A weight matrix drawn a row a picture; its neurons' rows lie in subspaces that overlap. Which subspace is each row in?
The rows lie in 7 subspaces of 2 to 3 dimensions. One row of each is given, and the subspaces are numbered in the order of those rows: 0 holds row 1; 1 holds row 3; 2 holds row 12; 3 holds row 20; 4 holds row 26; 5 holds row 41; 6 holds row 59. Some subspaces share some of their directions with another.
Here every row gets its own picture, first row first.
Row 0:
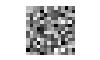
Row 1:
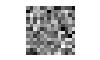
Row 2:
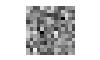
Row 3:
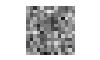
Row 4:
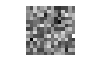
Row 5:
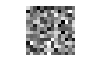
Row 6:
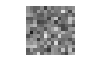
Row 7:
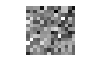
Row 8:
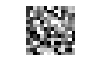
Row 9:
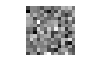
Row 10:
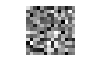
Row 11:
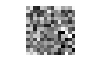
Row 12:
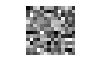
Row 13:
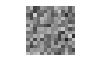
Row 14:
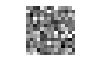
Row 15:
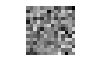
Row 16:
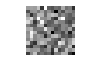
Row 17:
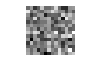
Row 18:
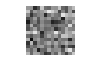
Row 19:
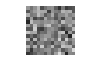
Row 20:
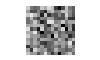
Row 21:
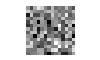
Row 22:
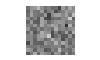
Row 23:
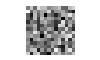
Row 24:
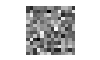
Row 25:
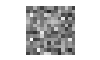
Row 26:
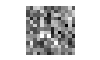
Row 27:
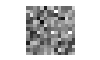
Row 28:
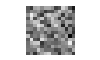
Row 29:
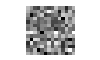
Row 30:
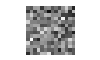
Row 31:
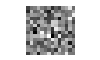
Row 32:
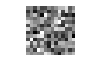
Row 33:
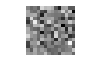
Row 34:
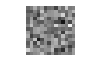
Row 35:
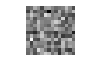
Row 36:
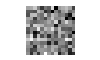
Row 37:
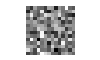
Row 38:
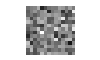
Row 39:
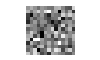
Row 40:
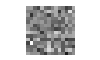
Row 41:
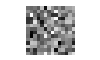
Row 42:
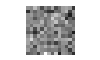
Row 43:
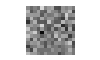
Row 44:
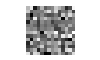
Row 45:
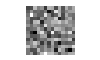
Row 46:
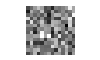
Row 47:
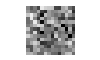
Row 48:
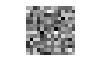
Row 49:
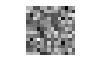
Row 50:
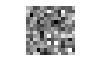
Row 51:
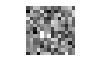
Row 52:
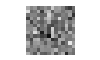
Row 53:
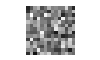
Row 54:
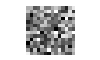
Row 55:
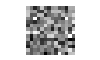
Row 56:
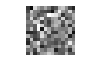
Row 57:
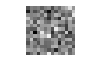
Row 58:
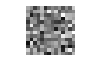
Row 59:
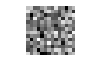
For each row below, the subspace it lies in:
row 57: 4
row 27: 5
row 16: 5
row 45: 5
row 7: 5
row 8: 5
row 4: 0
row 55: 1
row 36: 1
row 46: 4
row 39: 1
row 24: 1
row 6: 5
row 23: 2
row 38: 3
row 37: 6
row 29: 2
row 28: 3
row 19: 0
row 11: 0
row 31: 4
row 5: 2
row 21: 4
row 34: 6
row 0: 6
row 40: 2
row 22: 4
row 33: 3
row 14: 0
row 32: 0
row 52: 4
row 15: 0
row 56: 3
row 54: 5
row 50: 5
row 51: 4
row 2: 3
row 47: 3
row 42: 1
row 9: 4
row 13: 0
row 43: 3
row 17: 1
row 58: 6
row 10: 2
